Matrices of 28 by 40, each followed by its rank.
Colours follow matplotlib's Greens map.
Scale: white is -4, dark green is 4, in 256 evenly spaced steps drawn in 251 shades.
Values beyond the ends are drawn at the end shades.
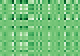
one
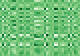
two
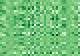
three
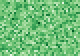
full rank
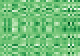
two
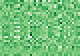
five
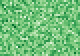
full rank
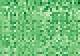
five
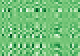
two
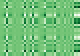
one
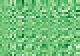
three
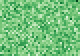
full rank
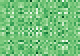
three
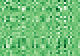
three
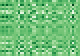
two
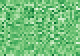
five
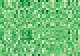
five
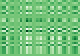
one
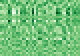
three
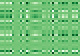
one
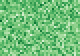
full rank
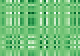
one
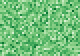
full rank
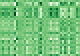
two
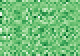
five
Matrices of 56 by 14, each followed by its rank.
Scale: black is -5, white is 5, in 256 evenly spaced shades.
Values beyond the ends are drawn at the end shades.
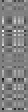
one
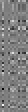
two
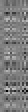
two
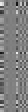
one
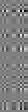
one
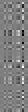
one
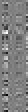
two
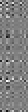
two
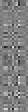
two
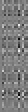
two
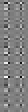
one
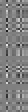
one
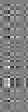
one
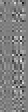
two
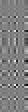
one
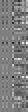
two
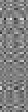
two
